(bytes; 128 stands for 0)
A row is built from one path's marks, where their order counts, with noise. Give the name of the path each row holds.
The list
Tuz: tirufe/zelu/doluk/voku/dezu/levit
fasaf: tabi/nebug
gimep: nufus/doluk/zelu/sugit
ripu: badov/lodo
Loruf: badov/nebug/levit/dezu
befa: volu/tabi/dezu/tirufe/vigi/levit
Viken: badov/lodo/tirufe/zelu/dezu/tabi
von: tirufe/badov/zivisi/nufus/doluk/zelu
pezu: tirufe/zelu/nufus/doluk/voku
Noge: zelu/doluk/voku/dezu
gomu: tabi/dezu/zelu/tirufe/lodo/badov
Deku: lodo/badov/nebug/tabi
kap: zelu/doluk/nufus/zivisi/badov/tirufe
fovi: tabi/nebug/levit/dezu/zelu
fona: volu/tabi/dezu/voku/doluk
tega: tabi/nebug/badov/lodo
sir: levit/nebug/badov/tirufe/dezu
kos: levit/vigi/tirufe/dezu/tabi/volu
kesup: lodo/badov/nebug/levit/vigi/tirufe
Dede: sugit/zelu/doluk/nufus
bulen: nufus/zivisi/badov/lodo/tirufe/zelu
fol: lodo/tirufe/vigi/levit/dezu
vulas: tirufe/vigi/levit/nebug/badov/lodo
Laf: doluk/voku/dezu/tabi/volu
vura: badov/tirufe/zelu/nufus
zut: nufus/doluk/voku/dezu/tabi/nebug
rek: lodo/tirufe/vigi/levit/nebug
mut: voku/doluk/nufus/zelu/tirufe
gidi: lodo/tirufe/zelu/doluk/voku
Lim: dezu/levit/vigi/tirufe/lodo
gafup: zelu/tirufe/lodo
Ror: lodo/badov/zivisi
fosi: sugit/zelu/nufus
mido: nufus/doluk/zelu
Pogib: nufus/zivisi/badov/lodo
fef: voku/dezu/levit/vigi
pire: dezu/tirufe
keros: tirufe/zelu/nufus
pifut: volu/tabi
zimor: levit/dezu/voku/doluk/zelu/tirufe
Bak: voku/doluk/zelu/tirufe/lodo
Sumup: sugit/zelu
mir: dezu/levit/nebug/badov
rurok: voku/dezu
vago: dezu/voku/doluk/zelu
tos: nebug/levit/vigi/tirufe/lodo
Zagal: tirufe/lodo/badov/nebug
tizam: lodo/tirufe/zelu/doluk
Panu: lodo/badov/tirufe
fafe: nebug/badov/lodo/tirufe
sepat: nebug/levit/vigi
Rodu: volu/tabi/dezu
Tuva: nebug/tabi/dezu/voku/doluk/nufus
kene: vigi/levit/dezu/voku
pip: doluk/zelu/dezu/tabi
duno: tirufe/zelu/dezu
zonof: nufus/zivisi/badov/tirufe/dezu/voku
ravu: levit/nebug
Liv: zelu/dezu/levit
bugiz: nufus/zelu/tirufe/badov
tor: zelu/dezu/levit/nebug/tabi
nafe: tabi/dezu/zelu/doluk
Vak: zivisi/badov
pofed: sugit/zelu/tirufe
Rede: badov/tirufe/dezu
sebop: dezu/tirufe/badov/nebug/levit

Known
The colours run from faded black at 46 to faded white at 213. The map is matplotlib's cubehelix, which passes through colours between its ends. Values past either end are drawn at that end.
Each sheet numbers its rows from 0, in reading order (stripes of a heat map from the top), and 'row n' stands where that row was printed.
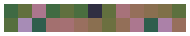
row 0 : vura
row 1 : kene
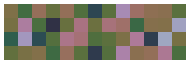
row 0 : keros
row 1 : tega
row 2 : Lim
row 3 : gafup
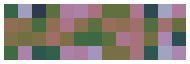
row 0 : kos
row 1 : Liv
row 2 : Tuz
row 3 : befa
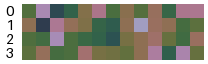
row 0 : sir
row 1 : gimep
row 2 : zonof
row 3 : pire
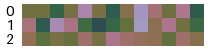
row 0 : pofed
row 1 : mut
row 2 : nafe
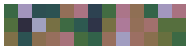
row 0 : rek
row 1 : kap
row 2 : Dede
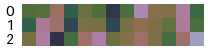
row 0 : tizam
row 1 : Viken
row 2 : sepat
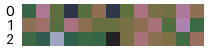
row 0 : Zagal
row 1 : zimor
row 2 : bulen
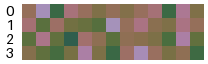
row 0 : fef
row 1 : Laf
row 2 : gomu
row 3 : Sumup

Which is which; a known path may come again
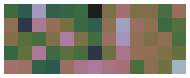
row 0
bulen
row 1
gimep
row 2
Sumup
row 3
vura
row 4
fasaf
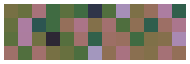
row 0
gidi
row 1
mir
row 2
Deku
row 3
Laf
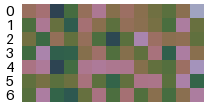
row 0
ravu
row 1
gomu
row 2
keros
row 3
sebop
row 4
fovi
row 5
duno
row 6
Loruf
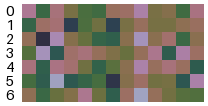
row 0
zut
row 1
ripu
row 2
mido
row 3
kene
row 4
Noge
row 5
Pogib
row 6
fosi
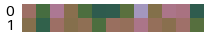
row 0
Bak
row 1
pip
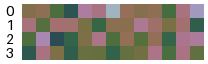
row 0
Rodu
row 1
vago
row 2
sir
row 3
Rede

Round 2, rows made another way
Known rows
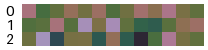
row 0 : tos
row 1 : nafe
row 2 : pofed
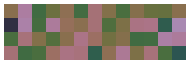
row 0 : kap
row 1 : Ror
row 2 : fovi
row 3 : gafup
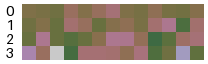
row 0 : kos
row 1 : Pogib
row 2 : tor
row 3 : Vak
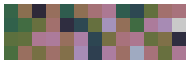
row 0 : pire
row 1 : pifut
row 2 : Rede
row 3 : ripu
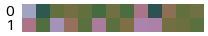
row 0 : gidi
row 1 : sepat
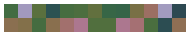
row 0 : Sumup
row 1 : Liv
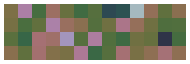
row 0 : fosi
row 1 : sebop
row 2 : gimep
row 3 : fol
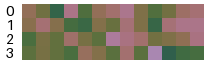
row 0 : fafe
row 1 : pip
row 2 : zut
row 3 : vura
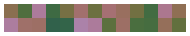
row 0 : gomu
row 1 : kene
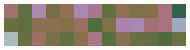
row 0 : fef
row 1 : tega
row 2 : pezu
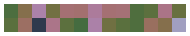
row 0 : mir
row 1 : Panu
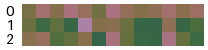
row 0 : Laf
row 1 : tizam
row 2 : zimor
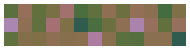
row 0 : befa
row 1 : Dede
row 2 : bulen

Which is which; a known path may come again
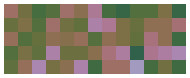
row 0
mut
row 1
zut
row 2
Lim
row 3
Deku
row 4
Loruf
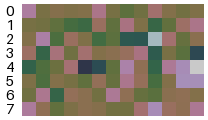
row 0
Tuz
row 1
Viken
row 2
fosi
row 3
bugiz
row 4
pifut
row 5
rek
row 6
kesup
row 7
vulas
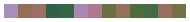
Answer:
kene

